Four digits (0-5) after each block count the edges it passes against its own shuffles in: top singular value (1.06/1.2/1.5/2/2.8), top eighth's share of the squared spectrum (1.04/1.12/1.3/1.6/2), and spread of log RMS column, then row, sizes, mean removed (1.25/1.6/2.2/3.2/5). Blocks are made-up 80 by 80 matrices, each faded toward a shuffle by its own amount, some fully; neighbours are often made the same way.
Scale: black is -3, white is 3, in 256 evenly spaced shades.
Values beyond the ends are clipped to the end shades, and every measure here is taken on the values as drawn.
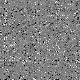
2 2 1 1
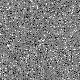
1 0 0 0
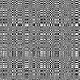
5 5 4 4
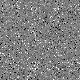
1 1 1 1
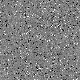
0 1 1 1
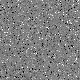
0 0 0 0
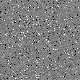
1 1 1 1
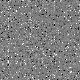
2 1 1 0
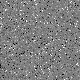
0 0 0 0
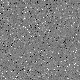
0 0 0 0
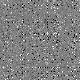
2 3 2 2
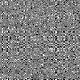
5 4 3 3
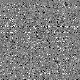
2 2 2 2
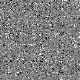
1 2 1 2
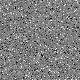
0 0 0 0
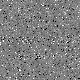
1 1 0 1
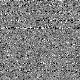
1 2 0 3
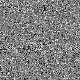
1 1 0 2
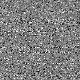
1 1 0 3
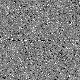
1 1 0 1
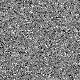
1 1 0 1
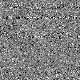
1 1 0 3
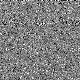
1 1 0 2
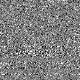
1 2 0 3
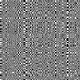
5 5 4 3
